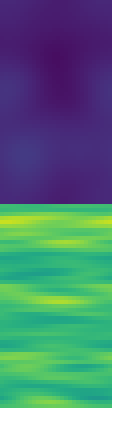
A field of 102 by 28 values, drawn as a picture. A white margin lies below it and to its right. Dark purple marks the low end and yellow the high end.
It is made of 2 by 1 panels. Panel 1,1: very low, smooth, faint in contrast. Panel 2,1: high, streaked across.
